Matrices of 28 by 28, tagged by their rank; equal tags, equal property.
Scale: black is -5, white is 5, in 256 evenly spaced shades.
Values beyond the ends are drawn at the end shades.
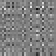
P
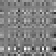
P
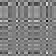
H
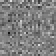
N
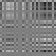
H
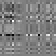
P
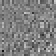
N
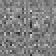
N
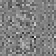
N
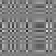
H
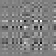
P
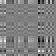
H
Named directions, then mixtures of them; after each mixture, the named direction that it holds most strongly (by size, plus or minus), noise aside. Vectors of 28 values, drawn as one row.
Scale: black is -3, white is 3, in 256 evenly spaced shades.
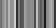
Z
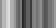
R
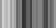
R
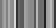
Z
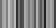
Z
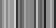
Z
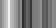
R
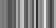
Z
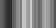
R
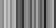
Z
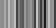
Z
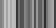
Z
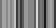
Z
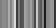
Z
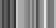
Z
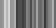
R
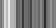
R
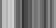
R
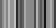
Z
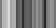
R
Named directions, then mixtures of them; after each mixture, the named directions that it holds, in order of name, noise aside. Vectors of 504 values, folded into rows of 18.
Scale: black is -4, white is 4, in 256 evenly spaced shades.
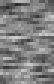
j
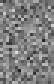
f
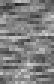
j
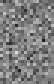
f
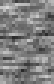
j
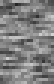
j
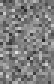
f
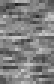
j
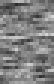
j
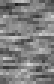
j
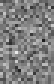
f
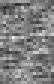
f, j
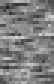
j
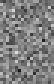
f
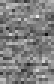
f, j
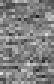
f, j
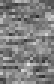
f, j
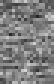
f, j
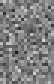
f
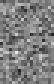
f, j
